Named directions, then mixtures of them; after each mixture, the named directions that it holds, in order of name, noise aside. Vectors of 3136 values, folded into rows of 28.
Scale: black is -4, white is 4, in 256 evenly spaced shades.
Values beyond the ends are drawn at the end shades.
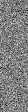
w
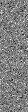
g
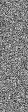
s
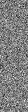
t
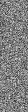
s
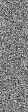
s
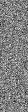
s, w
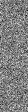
g, w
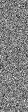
t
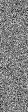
w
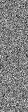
t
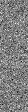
g, w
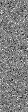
g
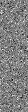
g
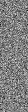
s, w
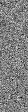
g, s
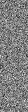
t
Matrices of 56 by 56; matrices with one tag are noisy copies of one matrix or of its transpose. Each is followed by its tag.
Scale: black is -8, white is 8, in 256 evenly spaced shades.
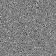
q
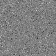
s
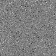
s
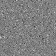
q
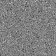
s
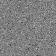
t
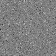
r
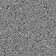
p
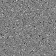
q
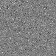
p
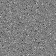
q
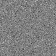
s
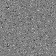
p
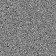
p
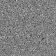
q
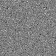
p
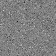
r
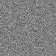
q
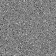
r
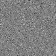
r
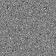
p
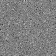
r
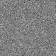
r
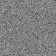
s
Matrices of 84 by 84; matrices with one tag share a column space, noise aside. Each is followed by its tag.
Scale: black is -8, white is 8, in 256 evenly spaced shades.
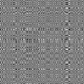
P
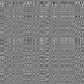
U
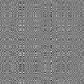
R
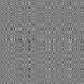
P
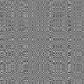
R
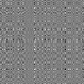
P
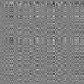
U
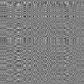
U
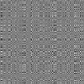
R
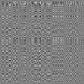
U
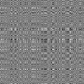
P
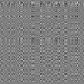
U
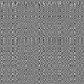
U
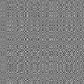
R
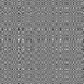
P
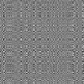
R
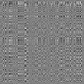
U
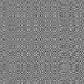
R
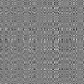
P
